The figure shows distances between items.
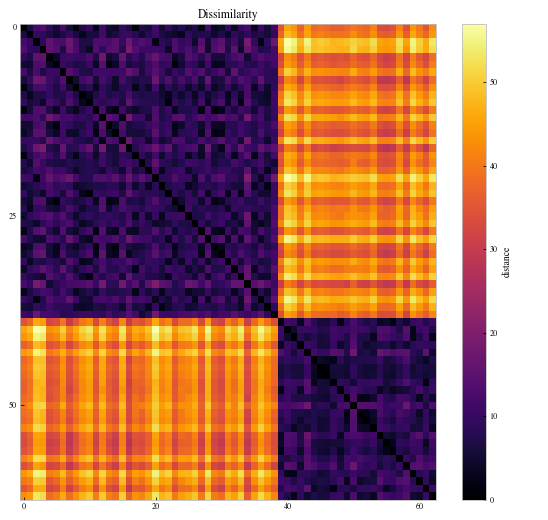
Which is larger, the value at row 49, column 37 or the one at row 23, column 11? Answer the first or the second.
the first
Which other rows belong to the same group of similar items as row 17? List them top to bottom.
0, 1, 2, 3, 4, 5, 6, 7, 8, 9, 10, 11, 12, 13, 14, 15, 16, 18, 19, 20, 21, 22, 23, 24, 25, 26, 27, 28, 29, 30, 31, 32, 33, 34, 35, 36, 37, 38
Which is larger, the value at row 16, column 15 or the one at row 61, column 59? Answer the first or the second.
the first
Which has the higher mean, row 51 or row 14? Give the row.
51
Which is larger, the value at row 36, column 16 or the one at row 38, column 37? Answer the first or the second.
the first
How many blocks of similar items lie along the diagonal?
2
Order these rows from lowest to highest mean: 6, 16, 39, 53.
16, 6, 39, 53
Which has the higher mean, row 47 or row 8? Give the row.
47
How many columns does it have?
63
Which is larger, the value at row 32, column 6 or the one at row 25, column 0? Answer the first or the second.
the first
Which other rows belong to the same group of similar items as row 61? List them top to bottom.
39, 40, 41, 42, 43, 44, 45, 46, 47, 48, 49, 50, 51, 52, 53, 54, 55, 56, 57, 58, 59, 60, 62
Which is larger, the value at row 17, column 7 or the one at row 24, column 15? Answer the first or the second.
the second
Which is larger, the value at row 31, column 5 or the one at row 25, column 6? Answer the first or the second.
the second
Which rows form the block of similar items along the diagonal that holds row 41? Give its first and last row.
39 to 62
